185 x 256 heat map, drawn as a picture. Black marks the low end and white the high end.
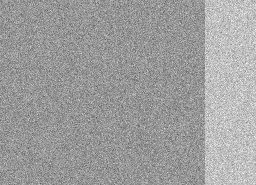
On average the colour sits 60% of the way up the scale. The right part is higher, past a seam about 80% of the way across. There are no regular stripes.
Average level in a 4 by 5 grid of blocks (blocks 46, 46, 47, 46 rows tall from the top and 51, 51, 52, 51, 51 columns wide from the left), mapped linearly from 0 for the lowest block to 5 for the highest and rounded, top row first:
0 0 0 0 5 | 0 0 0 0 5 | 0 0 0 0 5 | 0 0 0 0 5
